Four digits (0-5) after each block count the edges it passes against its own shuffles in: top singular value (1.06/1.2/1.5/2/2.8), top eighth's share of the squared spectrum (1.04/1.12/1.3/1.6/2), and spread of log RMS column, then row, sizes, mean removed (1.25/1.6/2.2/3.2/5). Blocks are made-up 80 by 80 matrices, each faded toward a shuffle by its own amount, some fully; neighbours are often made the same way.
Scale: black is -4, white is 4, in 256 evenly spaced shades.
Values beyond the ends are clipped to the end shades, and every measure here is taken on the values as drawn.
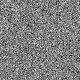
0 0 0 0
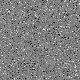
2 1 0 0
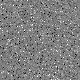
1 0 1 0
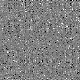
4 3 2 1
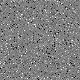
3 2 0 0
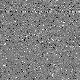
3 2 0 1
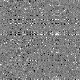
4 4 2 2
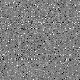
3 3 0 2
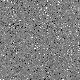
1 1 1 1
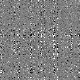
2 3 3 3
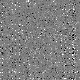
2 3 2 2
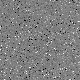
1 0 0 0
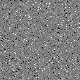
1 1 0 0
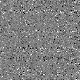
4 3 1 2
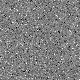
0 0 0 0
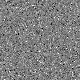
0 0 0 0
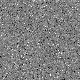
0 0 0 0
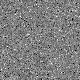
0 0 0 0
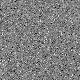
0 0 0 0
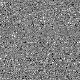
1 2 0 3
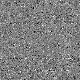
1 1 0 2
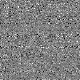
1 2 0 3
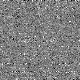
1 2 0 3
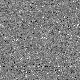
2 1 0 1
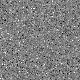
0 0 0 0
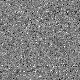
1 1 0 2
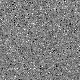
0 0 0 1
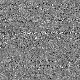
1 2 0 3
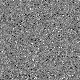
0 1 0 1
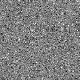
3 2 0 1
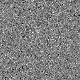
3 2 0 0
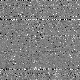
3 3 0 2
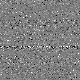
2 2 0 3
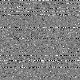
2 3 0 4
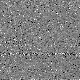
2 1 0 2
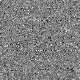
1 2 0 2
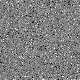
0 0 0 1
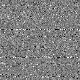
2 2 0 3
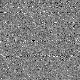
1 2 0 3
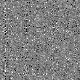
3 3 2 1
